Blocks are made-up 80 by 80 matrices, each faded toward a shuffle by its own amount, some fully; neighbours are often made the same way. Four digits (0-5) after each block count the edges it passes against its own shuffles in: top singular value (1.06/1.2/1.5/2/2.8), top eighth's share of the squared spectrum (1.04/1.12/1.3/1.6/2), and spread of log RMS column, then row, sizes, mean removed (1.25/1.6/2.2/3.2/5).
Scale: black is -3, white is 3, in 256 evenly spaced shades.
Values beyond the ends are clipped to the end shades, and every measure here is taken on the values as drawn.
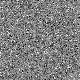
0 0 0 0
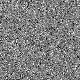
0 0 0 0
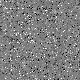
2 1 0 0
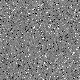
0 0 0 0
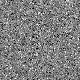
2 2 1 0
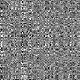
4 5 3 3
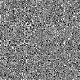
3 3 2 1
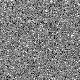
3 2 1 0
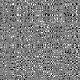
5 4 3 3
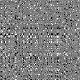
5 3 3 2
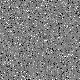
2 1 0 0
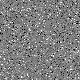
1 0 0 0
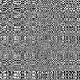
5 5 3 4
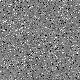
1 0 0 0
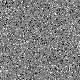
0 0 0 0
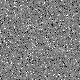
1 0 0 0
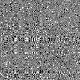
4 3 2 2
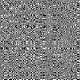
5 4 3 3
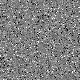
3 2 0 0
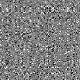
4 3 2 2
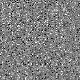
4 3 1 1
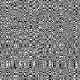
5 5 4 3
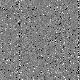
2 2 2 0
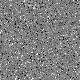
0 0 0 0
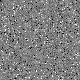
1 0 0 0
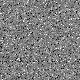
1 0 0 1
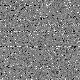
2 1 0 2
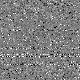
2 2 0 2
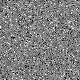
1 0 0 0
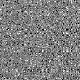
4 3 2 2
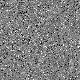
2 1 0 0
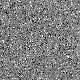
2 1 0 0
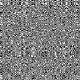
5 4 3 3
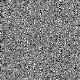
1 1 3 0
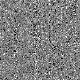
1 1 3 0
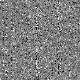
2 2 3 0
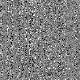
1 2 3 0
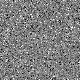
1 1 1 0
